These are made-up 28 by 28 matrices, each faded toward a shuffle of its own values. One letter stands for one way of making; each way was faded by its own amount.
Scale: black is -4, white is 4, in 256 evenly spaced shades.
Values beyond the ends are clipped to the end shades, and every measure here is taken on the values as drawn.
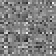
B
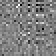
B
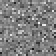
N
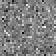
N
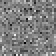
N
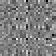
B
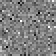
N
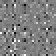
B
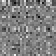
B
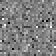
N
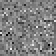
N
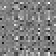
B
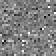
N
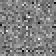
N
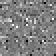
N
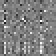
B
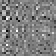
B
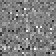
N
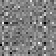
B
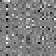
B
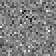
N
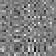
B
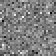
N
